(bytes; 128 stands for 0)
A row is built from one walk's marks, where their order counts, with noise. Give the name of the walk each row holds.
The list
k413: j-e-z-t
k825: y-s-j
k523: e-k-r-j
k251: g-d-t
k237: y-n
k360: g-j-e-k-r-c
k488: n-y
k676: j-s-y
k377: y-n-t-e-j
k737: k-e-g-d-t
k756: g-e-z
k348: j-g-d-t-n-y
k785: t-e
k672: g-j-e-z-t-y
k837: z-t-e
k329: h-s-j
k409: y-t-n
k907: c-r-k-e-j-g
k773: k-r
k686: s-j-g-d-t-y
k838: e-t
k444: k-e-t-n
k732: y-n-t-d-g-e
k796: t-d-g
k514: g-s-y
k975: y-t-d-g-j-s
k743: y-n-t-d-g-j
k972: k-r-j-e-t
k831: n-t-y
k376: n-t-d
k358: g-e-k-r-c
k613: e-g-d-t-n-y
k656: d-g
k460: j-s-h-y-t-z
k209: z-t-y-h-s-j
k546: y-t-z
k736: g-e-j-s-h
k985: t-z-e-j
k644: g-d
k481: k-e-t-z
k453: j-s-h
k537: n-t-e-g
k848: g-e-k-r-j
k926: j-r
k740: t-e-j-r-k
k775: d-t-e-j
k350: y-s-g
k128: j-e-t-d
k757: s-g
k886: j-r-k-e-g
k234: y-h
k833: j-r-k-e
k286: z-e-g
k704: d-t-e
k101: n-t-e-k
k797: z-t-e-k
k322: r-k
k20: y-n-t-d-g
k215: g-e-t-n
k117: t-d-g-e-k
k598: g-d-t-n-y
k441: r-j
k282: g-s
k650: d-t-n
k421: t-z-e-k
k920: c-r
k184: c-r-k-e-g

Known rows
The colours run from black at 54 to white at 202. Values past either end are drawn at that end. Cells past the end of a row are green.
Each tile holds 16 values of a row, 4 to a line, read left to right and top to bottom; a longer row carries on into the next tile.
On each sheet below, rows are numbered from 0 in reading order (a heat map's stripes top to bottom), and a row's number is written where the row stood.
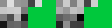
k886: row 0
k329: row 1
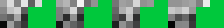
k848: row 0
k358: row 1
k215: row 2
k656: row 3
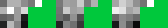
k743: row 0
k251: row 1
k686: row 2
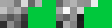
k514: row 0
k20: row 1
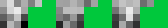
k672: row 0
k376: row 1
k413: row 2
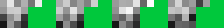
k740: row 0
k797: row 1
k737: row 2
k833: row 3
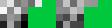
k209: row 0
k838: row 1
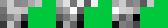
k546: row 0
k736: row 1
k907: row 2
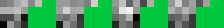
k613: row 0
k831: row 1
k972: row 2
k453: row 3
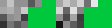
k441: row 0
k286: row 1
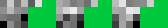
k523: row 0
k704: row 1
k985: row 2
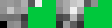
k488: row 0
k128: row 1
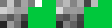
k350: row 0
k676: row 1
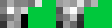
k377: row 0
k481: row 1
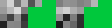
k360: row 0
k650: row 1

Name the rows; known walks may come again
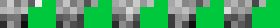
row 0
k825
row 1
k453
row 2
k785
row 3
k460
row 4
k676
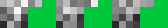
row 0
k756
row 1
k537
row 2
k838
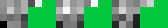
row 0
k488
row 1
k117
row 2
k409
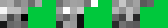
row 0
k184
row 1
k732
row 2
k926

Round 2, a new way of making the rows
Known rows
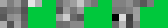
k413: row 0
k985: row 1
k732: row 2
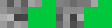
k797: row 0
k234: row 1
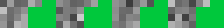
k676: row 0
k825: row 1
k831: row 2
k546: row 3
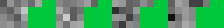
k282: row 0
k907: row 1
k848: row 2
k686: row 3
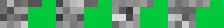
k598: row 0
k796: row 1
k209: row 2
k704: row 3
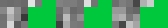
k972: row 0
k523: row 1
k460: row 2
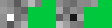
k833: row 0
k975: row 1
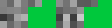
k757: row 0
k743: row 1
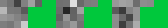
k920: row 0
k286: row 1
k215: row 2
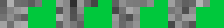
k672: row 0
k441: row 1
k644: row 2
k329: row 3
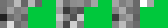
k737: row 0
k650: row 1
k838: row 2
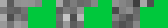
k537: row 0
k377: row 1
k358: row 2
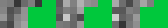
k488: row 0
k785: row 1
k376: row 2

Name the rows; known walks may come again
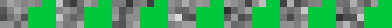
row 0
k251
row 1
k101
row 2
k488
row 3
k837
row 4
k756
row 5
k514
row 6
k350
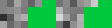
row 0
k757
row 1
k453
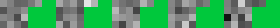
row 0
k825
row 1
k413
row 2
k926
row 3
k656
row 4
k20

